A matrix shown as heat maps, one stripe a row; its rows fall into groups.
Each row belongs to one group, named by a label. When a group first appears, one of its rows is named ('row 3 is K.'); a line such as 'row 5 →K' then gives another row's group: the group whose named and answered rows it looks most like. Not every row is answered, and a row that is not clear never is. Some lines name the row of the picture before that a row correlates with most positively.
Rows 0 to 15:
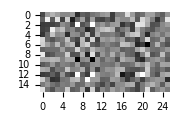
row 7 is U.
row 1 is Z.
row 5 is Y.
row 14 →Z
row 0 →Z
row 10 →U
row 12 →U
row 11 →Y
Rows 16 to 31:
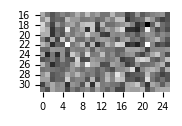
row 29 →Y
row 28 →Y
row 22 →Y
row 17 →Y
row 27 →Z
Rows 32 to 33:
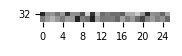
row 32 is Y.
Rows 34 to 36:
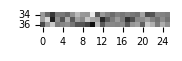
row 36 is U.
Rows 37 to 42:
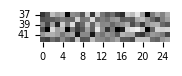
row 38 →U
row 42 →U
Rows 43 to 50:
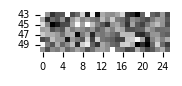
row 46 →Y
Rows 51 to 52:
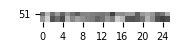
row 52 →Y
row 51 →Z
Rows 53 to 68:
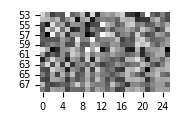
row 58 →U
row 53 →Y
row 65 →Z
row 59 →U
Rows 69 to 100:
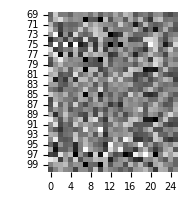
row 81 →Y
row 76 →Y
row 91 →Y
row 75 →Z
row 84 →U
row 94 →Y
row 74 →U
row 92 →U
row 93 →Y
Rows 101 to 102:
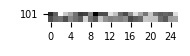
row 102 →U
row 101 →Z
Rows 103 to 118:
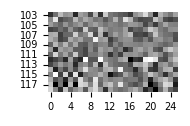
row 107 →Y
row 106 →U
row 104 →Y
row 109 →Z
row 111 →Z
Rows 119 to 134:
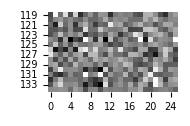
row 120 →U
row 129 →Y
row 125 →Z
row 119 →Z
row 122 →U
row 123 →Z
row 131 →U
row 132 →U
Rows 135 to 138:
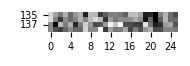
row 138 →U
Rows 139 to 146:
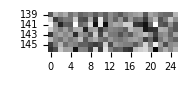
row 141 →Y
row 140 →Y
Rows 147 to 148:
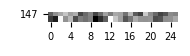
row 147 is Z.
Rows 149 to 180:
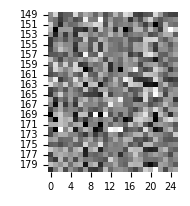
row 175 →U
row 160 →Z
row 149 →Y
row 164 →U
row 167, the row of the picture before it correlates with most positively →148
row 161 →U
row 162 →Y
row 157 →U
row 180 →U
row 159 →Z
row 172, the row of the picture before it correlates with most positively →148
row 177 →Z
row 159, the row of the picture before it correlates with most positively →147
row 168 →U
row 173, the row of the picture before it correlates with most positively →148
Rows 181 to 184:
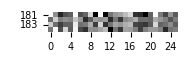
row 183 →Y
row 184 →Z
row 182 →Z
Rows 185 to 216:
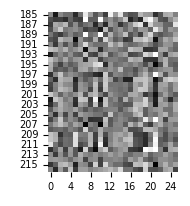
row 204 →Z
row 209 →Y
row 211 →Y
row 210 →Y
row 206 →U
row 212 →U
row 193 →U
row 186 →U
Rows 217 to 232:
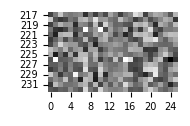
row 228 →U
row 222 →U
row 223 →Z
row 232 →U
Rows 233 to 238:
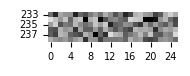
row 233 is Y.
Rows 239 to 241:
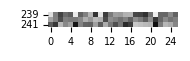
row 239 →Y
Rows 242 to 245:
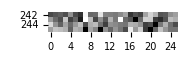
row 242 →U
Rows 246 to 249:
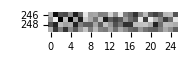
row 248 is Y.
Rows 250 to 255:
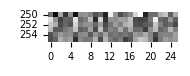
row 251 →Y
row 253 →Y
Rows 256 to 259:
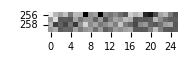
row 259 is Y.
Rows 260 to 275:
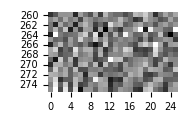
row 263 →Z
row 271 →Z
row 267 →Y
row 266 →U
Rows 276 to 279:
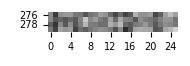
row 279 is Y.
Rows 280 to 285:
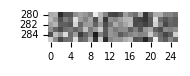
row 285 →Y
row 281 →Y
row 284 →Z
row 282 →Y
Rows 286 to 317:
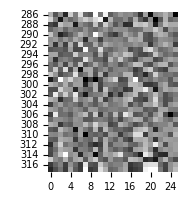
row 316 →U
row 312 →U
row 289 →U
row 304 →U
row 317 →U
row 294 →Y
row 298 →Y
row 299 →Z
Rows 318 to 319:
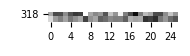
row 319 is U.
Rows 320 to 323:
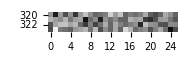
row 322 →Z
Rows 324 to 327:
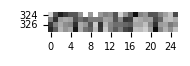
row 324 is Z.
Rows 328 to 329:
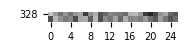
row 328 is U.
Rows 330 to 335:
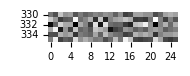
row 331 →Y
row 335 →Y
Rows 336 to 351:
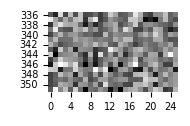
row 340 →U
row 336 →Z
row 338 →Z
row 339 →Y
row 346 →Z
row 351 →Z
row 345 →Z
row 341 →Y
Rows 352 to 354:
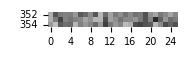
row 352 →Y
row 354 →Y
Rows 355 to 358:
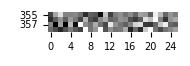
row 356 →U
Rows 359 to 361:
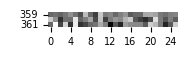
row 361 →Z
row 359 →U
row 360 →Y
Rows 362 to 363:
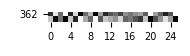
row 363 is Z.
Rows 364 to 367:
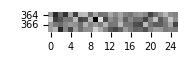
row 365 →Y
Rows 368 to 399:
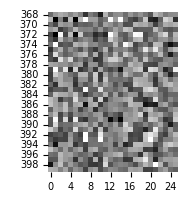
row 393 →U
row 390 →Y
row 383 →U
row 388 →Z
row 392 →U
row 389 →Z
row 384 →Z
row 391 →Y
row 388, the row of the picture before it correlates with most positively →367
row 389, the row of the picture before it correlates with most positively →367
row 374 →Y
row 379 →Z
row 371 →Y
